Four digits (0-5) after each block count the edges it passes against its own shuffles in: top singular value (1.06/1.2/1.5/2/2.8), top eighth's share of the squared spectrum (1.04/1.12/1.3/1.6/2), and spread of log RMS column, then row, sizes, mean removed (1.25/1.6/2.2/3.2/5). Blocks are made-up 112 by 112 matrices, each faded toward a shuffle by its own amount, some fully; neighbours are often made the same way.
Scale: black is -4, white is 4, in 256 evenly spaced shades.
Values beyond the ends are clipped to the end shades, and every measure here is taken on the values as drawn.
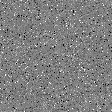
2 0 0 0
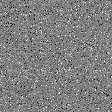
3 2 0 0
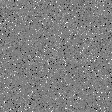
0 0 0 0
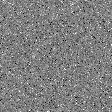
0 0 0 0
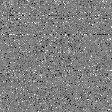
3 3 0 2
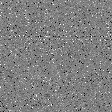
2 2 0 1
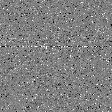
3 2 0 2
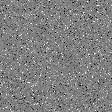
0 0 0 0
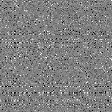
4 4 2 3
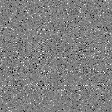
4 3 1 2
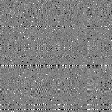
5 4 2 3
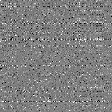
4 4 2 3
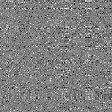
4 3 1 3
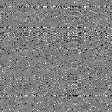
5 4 2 3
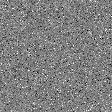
1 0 0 0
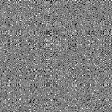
5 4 3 3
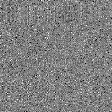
4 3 1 2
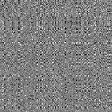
5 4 3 3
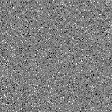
4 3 1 1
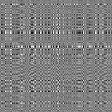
5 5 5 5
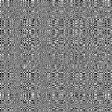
5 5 4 4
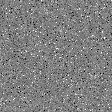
0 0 0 0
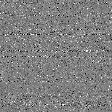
2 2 0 3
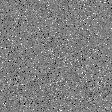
0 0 0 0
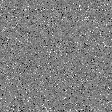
1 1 0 1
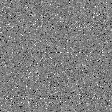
1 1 0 2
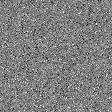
0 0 0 0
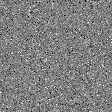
0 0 1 0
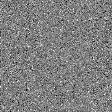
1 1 2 0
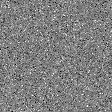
0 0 0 0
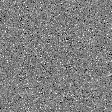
0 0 1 0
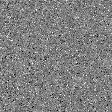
0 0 1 0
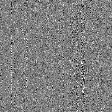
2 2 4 0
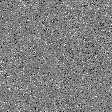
0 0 0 0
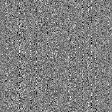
2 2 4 0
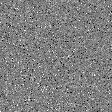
0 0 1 0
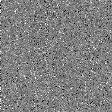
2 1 2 0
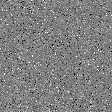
2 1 0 0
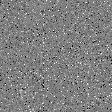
1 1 1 0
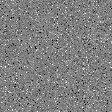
1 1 2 0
